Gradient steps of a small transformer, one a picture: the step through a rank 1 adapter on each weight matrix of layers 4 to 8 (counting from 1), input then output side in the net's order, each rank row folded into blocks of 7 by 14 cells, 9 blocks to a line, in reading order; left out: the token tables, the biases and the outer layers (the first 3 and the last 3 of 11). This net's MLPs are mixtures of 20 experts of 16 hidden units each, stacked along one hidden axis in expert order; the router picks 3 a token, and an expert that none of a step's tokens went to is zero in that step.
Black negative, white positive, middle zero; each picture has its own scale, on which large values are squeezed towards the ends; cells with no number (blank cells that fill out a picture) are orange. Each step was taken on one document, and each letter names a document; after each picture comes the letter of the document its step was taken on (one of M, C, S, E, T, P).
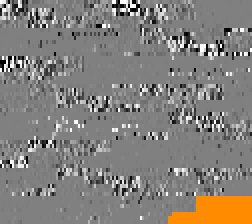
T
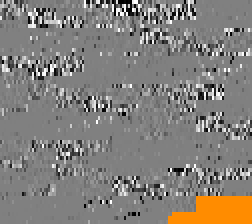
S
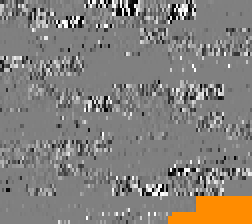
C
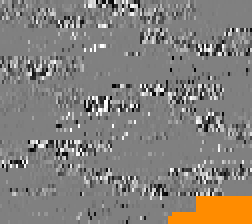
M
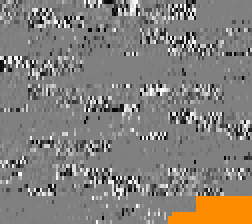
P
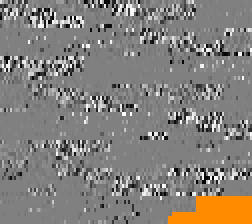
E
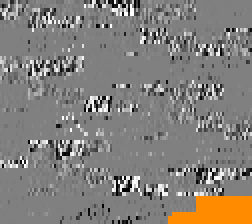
M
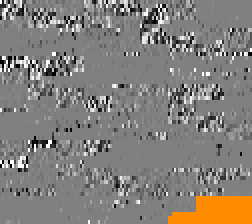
T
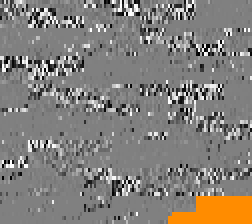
E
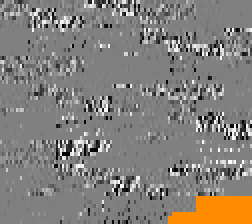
M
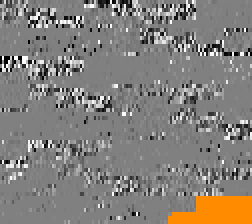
E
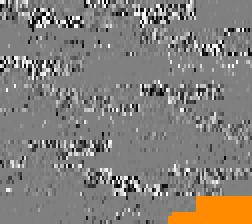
C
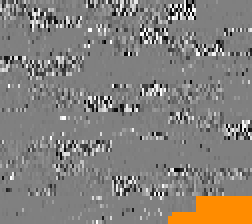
P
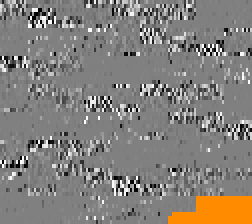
P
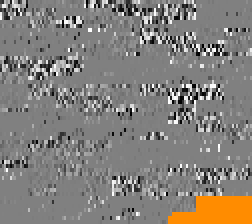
E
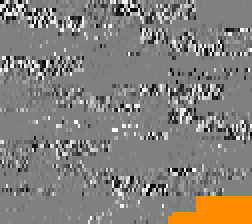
T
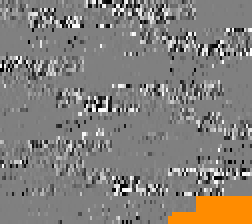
M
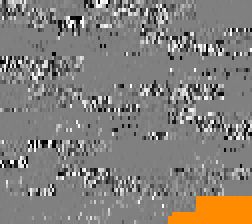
T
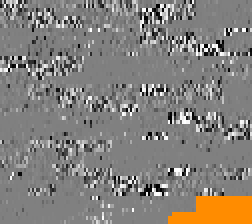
P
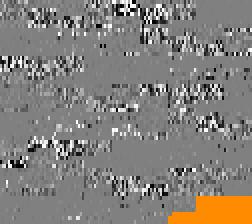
T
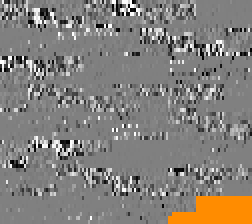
T
